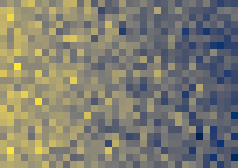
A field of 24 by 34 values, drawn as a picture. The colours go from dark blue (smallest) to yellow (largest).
Slope: up to the left. Grain: fine. Average level on the scale: 50%.
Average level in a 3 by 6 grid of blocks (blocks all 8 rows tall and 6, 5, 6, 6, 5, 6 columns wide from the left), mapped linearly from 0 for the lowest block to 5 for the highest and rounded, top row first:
5 4 3 2 1 0
5 4 3 2 1 0
5 4 3 2 1 0
